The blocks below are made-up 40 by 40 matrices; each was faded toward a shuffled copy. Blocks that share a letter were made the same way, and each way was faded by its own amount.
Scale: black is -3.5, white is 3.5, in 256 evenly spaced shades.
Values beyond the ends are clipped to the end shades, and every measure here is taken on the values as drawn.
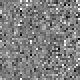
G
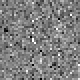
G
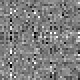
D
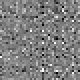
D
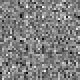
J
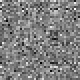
J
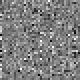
G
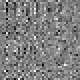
D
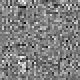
J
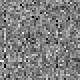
J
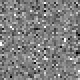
G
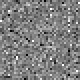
G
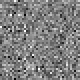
J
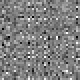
D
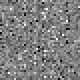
G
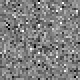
G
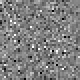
G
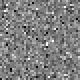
G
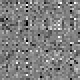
D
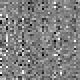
D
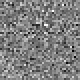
J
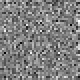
J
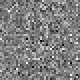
G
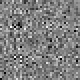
J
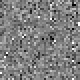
G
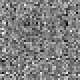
J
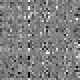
D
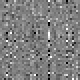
D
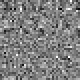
J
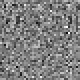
J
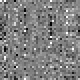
D
